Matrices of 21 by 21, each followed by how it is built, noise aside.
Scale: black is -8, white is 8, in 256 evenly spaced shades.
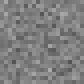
noise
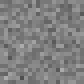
noise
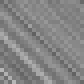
Toeplitz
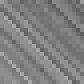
Toeplitz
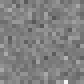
noise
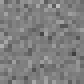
noise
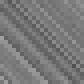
Toeplitz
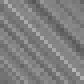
Toeplitz
